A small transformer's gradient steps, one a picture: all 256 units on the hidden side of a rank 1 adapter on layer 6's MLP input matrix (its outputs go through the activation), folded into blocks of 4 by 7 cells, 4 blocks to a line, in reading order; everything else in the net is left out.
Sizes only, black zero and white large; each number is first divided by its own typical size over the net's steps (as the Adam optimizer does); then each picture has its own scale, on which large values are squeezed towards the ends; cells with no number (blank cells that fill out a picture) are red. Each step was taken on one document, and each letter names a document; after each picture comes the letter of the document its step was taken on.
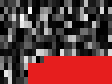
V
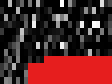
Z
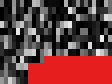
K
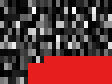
K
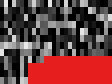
K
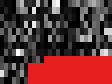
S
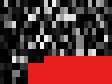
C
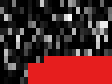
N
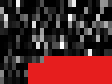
Z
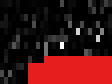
Z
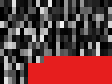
K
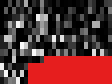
V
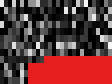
K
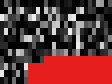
C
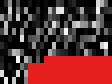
C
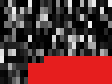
V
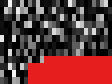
C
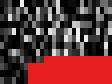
C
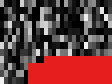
V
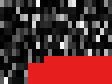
Z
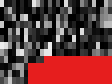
K
